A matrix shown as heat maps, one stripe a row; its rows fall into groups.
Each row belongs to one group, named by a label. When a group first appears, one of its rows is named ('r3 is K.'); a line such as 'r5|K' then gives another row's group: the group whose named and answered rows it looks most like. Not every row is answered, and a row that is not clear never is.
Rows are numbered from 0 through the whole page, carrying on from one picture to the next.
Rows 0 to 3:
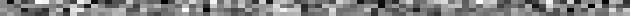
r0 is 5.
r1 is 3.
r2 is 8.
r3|8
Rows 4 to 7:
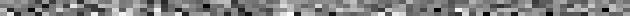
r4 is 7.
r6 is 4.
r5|8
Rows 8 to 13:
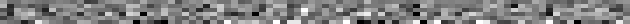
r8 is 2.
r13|5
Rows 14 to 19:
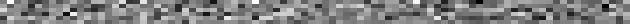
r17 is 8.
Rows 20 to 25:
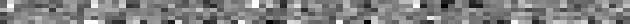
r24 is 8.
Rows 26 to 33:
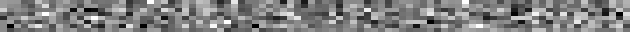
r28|2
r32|5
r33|4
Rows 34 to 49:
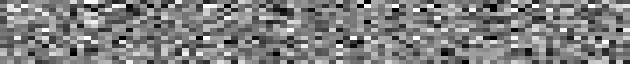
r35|2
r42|8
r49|7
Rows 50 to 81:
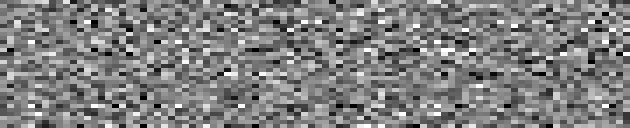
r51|4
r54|7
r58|7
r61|7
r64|3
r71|5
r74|5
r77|2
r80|7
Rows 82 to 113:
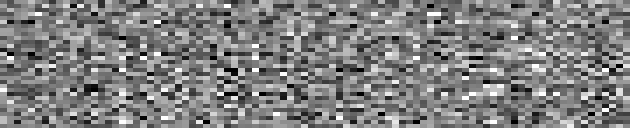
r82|5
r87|4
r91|3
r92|8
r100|7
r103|2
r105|4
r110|3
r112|3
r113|2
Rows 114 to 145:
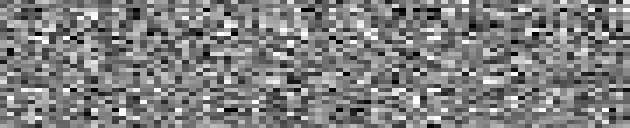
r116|8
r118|8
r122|7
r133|2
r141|4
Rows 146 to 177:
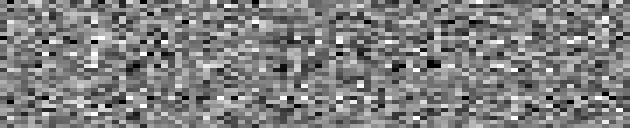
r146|5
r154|7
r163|3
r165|4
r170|7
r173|7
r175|3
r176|4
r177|5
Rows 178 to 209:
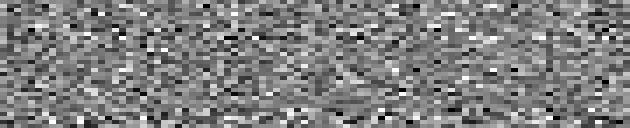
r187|4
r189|5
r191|7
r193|4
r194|7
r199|5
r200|8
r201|5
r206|3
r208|7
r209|2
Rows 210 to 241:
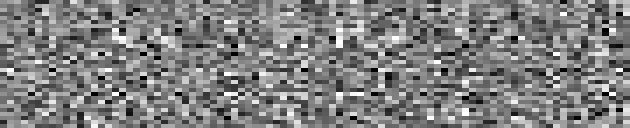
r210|8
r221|7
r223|5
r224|8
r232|4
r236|8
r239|8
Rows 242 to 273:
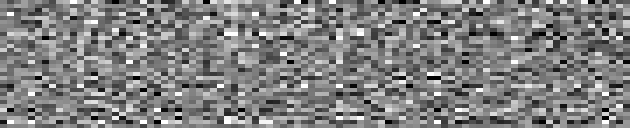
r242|3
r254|2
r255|7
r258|8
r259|2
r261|8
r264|5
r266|2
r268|7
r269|4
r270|4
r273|5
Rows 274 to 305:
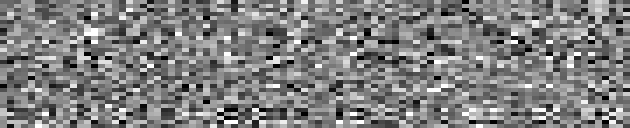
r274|7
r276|7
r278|3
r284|3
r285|2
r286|2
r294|4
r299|3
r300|5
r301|4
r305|5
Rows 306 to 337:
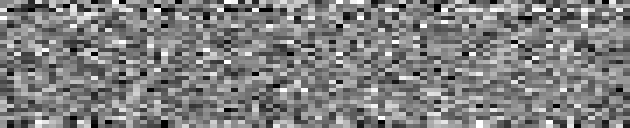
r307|8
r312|3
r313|5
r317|3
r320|8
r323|4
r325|5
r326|3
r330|5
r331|4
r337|5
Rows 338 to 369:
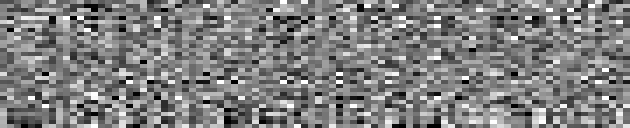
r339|2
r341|8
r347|3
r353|5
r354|3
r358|7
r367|4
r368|4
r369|8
